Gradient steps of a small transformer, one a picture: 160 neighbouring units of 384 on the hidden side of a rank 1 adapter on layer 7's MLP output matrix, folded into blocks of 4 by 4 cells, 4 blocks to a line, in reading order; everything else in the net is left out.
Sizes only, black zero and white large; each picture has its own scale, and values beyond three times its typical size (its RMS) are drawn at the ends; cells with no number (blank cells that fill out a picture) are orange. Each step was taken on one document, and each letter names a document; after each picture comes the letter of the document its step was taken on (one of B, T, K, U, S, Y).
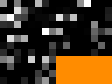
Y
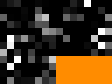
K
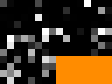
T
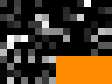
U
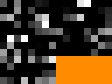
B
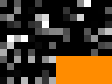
U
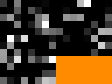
B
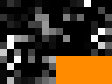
K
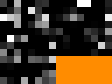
B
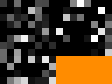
K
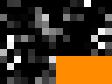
K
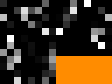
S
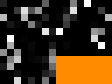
S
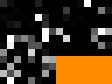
T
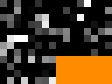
U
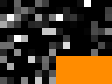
Y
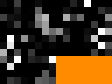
K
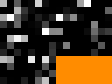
Y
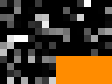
U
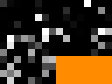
T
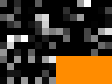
U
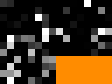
T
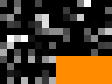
U
